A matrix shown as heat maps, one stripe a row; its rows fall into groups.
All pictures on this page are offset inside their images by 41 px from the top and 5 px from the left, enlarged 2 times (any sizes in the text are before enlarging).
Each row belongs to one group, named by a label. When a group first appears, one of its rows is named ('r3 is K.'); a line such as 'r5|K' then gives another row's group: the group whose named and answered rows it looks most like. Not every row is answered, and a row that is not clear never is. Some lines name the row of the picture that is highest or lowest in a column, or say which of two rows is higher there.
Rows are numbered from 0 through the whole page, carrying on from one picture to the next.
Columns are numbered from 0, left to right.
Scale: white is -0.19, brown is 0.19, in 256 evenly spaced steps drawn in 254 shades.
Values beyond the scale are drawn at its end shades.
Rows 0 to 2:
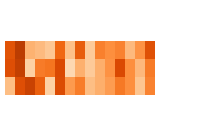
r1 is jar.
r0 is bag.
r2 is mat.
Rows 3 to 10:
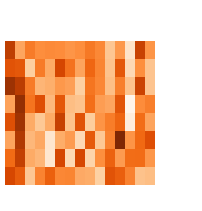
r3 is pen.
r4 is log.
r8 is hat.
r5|pen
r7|bag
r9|bag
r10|jar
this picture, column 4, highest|10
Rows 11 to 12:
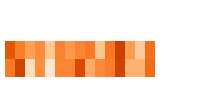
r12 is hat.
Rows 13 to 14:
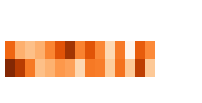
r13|log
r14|pen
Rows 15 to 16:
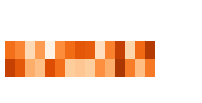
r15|hat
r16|jar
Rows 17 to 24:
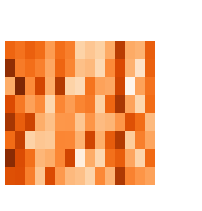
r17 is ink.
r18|ink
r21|pen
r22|hat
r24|jar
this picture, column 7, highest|20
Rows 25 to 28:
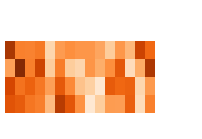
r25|pen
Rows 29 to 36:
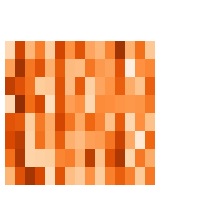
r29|hat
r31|bag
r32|mat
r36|mat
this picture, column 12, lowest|30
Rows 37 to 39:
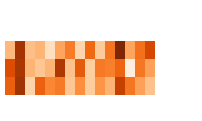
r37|hat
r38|bag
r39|jar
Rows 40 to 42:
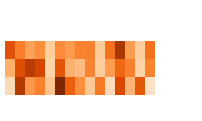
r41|mat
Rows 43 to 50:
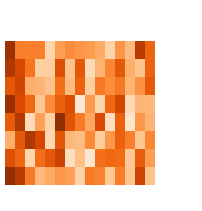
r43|pen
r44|bag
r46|ink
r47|log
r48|mat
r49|jar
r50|pen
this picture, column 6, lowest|49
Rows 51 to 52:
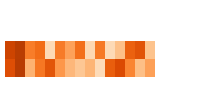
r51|pen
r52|jar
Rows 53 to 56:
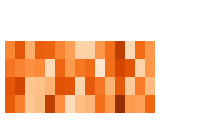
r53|jar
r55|log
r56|jar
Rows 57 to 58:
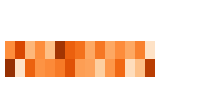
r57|log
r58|ink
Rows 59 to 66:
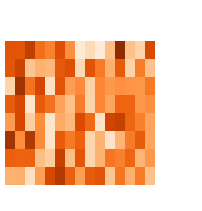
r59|ink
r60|log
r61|mat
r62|jar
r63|hat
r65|bag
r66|log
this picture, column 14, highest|59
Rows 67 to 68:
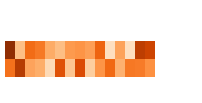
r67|pen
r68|bag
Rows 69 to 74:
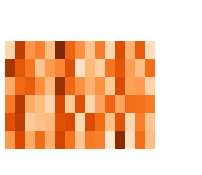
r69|log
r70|ink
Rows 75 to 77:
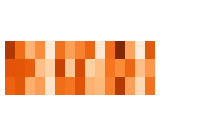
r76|bag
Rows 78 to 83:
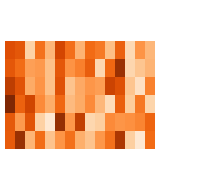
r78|log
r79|hat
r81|pen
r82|bag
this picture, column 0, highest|81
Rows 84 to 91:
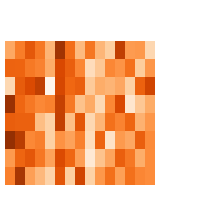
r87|ink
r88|bag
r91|bag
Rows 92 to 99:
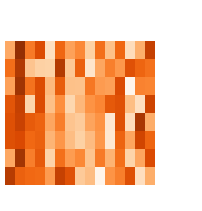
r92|mat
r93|bag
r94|mat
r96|pen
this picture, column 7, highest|93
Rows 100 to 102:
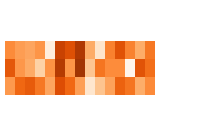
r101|bag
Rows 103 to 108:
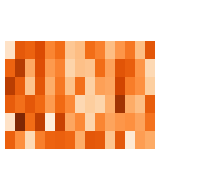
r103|mat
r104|jar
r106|ink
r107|mat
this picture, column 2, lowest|108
